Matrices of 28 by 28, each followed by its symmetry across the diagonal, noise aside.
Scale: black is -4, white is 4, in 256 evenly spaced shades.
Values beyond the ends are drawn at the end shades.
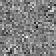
antisymmetric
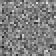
antisymmetric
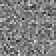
neither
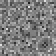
symmetric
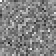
symmetric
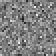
neither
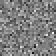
antisymmetric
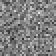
antisymmetric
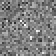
symmetric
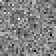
symmetric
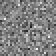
symmetric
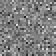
antisymmetric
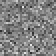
neither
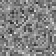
symmetric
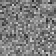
neither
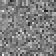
neither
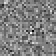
antisymmetric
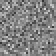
symmetric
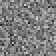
neither
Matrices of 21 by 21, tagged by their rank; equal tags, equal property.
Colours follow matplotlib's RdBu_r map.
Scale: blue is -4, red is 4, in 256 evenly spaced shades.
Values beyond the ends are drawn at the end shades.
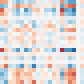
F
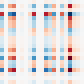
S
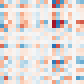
F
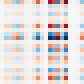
S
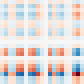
S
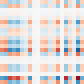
S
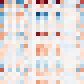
F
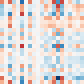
F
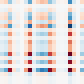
S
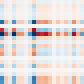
S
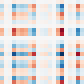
S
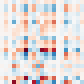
F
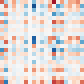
F
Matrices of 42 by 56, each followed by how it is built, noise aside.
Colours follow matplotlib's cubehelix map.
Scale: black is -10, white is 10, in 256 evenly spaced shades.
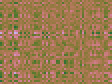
low rank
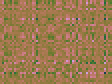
low rank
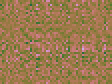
low rank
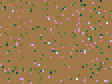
sparse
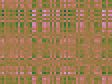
low rank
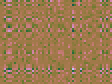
low rank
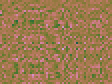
low rank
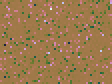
sparse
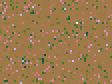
sparse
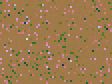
sparse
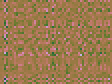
low rank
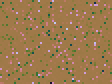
sparse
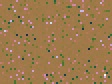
sparse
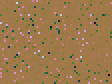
sparse
